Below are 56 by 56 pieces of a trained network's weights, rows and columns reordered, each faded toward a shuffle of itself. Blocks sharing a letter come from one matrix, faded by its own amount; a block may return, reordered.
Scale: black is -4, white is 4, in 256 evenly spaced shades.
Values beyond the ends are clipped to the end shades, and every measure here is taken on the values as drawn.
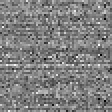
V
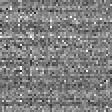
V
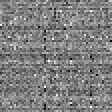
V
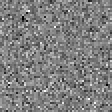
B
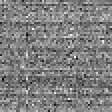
V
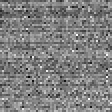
V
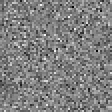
B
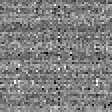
V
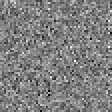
B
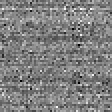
V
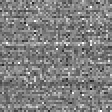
V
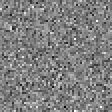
B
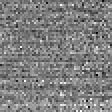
V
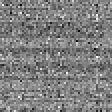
V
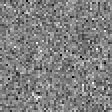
B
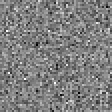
B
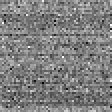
V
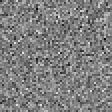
B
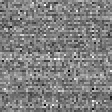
V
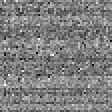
V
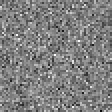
B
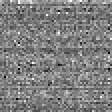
V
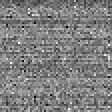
V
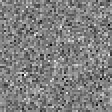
B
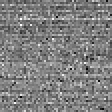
V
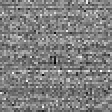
V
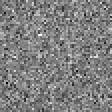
B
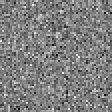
B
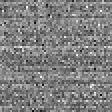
V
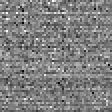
V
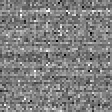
V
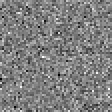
B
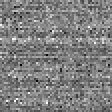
V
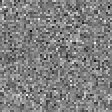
B
